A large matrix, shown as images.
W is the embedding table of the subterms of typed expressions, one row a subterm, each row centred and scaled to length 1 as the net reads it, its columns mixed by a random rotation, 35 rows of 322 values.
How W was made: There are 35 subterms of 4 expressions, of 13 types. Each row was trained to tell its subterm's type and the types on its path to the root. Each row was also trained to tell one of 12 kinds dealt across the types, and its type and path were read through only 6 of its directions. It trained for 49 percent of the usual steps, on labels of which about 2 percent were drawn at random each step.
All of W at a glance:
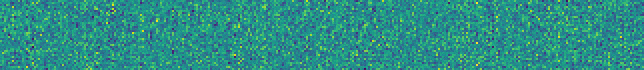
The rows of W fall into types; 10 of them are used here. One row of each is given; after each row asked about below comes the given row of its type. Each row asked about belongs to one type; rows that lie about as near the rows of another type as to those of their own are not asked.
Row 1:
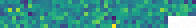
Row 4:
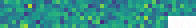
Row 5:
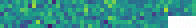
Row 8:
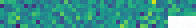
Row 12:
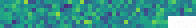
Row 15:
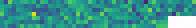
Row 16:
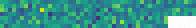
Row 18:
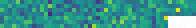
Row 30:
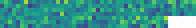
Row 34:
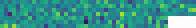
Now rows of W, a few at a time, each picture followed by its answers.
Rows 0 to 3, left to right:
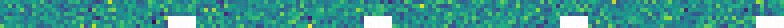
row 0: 18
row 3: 30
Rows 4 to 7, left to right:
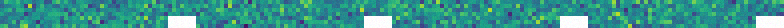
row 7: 5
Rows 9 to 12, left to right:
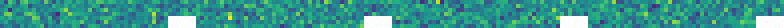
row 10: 15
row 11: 18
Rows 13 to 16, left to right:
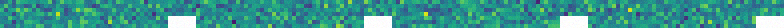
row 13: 12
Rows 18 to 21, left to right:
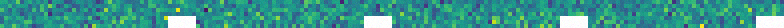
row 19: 30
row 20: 8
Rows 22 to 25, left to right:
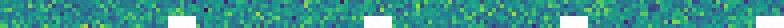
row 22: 4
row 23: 30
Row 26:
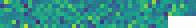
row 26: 4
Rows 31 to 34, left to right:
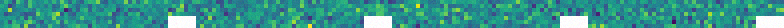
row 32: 1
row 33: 5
